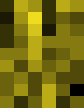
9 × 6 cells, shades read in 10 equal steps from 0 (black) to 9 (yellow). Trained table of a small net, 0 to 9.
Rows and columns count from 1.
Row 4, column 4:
5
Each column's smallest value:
1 2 3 1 2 0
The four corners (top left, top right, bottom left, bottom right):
2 6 5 4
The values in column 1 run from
1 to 6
